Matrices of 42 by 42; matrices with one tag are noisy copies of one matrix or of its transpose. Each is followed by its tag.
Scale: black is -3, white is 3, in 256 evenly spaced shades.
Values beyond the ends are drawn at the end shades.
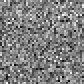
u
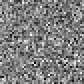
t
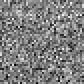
u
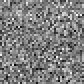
u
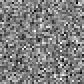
t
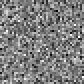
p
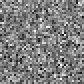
t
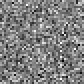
t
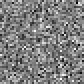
t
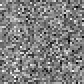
u
